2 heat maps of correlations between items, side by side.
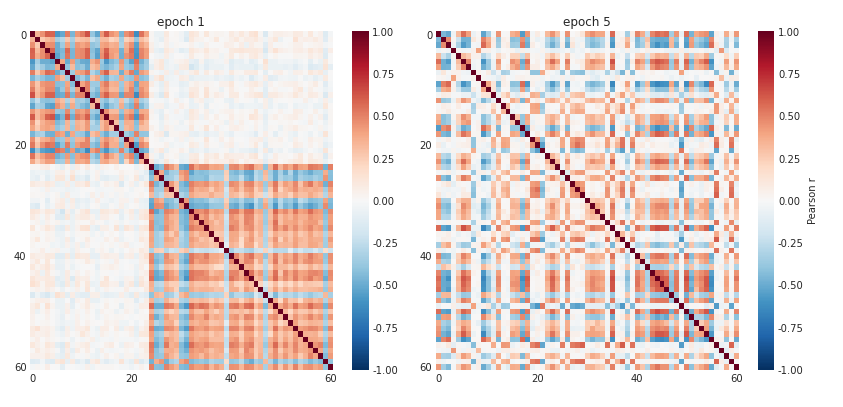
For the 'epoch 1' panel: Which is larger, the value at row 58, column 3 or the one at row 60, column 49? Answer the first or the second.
the second
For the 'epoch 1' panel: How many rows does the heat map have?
61
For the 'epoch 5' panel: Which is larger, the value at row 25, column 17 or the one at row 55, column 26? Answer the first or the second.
the first
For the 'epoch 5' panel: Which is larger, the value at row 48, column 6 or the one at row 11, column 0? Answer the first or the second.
the first
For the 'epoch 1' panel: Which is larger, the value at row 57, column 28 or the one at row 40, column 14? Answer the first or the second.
the first
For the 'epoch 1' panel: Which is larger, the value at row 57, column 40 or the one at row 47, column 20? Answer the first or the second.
the first
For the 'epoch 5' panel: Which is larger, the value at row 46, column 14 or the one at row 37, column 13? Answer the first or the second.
the second
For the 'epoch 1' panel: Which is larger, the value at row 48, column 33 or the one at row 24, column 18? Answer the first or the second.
the first
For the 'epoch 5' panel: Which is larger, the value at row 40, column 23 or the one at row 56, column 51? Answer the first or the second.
the first
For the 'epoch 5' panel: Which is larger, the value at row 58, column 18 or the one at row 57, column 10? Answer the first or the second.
the first
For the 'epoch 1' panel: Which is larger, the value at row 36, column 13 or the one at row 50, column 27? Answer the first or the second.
the second
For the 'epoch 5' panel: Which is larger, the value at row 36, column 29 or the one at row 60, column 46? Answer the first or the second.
the second
